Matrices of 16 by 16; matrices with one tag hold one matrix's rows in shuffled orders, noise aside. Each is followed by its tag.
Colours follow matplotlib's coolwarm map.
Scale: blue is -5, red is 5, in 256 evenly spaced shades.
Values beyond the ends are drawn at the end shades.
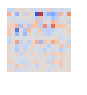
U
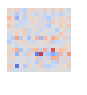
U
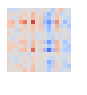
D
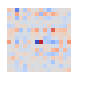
U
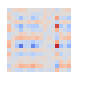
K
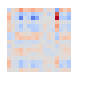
K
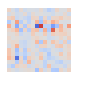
U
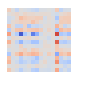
K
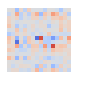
U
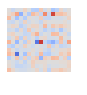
U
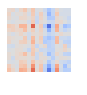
D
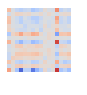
K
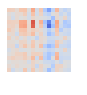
D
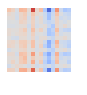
D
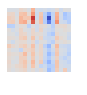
D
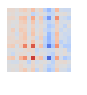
D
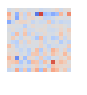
U
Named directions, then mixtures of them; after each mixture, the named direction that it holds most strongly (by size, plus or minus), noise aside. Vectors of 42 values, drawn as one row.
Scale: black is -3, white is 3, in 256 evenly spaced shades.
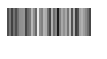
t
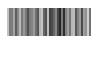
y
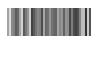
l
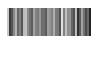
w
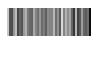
w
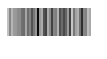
t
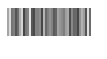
l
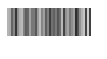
l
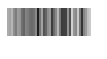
t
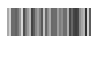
l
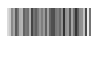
l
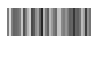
l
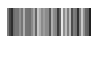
t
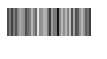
t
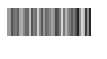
l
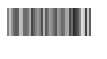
l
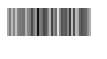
t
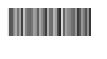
w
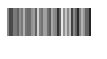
t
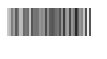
l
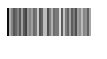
y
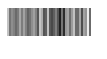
y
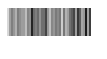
w
